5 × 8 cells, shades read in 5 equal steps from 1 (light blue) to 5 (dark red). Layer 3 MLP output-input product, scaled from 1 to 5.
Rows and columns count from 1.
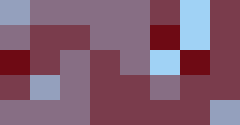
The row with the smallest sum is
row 1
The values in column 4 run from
3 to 4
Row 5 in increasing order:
2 3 3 3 4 4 4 4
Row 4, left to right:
4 2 3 4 4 3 4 4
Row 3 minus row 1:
3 1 0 1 0 -3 4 0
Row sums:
23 27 29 28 27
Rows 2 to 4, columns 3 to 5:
4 3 3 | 3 4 3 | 3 4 4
